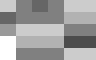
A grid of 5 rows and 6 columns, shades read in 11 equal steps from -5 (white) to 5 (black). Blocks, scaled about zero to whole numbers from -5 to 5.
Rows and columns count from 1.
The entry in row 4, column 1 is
-5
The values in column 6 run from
-3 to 2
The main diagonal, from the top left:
-3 0 -3 -2 -3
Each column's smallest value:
-5 -3 -3 -3 -3 -3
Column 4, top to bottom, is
0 0 -3 -2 0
